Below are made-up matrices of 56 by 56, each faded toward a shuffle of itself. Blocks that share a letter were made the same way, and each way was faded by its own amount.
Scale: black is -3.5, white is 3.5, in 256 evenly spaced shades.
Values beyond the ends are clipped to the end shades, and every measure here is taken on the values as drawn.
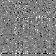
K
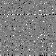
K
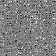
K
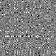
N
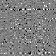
N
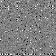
K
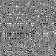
N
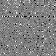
K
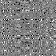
N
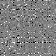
N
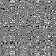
N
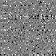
K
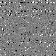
K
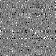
N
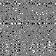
N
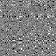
N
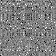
N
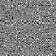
N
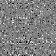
K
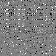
K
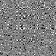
N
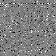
K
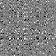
N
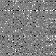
N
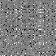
K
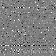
K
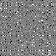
N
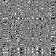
N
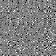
N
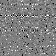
K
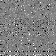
K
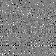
K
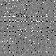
N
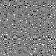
N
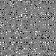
N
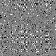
N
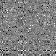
N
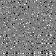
K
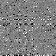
K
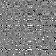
N
